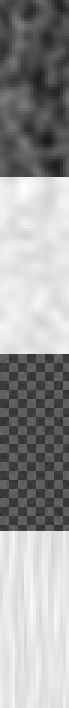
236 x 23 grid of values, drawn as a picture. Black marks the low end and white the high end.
The table splits into 4 rows of 1 panel. Panel 1,1: low, blotchy. Panel 2,1: very high, blotchy, faint in contrast. Panel 3,1: low, checkered. Panel 4,1: very high, streaked downward, faint in contrast.
